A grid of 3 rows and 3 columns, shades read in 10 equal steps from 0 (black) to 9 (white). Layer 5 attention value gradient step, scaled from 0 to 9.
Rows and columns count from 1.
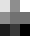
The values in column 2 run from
2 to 5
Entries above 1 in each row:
3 3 1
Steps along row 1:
down up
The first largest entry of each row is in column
3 1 2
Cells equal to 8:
1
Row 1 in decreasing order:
9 8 5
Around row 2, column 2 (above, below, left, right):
5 2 5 4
